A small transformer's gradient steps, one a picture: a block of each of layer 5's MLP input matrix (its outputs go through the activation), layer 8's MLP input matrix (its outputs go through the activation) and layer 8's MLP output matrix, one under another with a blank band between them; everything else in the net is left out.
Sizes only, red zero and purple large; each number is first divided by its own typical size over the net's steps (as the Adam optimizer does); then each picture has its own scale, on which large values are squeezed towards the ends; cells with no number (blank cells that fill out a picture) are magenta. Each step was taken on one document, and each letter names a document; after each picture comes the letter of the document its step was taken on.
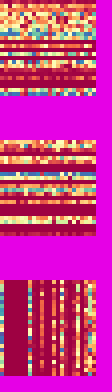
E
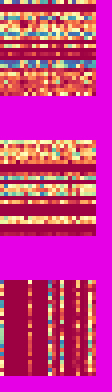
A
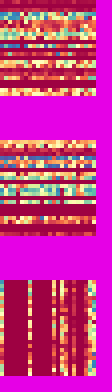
E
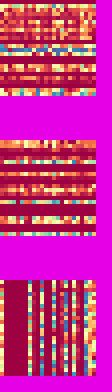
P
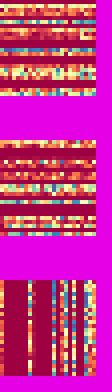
P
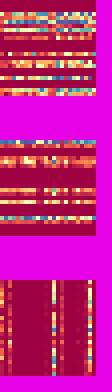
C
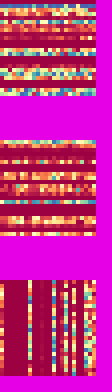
P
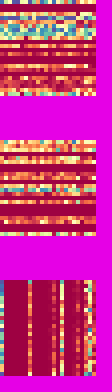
A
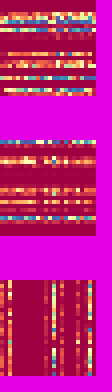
C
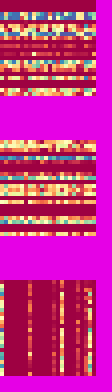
A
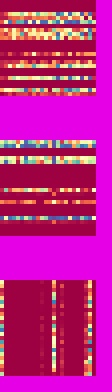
C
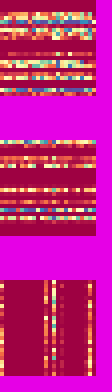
C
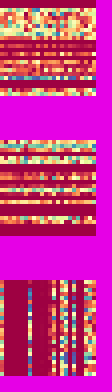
E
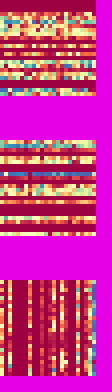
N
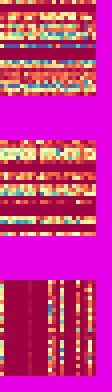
A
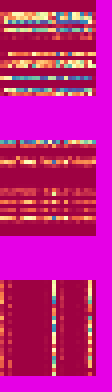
C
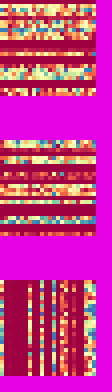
P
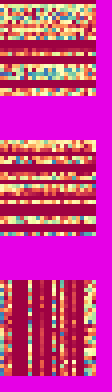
P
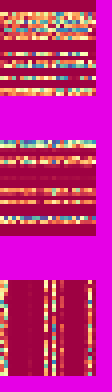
C
